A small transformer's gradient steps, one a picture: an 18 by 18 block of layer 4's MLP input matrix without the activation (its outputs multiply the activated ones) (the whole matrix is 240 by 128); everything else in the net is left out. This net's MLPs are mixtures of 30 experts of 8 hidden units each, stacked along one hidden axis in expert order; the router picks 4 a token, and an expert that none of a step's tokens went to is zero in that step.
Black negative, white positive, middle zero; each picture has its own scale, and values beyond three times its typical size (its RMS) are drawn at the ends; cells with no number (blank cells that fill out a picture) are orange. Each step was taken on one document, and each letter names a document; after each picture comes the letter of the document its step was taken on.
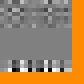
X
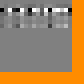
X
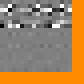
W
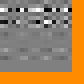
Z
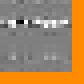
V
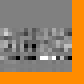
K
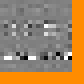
V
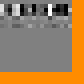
X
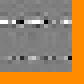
V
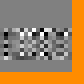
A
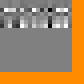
X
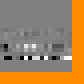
K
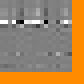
V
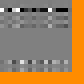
X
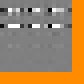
W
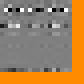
W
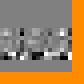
A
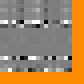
V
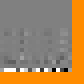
A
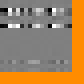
W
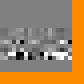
A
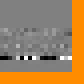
K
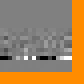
K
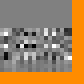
K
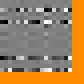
Z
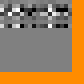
X
